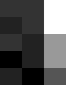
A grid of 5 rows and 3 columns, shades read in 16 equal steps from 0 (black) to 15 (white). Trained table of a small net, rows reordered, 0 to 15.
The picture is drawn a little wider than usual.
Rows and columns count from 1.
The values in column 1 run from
0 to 3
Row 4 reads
0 2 9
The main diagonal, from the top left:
3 3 9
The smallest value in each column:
0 0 5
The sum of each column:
10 10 53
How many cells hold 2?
4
